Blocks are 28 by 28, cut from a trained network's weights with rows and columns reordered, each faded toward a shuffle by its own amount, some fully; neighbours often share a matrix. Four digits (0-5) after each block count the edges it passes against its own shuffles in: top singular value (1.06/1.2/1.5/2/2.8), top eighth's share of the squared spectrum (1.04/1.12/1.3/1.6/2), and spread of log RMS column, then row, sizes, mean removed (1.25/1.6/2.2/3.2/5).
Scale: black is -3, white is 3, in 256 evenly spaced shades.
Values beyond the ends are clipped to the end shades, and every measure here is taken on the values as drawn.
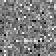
1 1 0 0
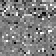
2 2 0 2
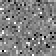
0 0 0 1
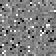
1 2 0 0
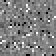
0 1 0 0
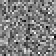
0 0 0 0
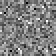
0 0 0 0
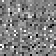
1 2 0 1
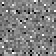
2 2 0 1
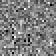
1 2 1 0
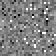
0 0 0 0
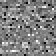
2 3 0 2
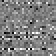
3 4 0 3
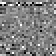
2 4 0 2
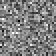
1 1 0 0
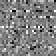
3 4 0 2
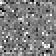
1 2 0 1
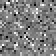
1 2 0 0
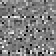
3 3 0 2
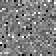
0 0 0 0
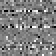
3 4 0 3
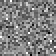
0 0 0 0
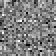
2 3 0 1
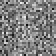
2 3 0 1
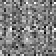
2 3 0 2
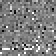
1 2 0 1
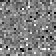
2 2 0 0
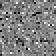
1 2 1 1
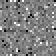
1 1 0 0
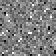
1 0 0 0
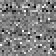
1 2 0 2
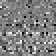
3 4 0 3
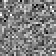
2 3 0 1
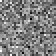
0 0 0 0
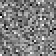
2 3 0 0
